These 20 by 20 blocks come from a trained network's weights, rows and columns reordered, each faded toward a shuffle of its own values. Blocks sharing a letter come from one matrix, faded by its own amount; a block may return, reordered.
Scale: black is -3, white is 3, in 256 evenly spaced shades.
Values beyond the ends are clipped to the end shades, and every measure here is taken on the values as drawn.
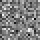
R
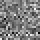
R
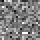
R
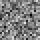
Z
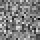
Z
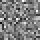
R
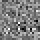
R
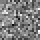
Z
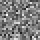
Z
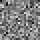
Z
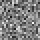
Z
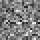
R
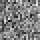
Z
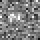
R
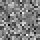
Z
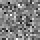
Z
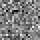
Z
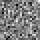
Z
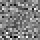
R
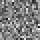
Z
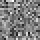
R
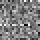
R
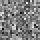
Z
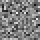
Z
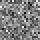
Z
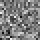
Z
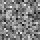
Z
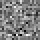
R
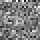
R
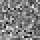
Z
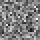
Z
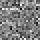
R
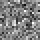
R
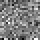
R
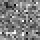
R
